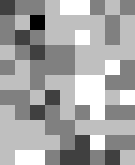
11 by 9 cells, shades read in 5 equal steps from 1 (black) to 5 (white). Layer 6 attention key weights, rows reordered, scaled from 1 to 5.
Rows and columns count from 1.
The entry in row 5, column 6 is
4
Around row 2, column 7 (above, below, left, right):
3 4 4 3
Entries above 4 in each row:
2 0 1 0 1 2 3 1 0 1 2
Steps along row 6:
same down up same up same down same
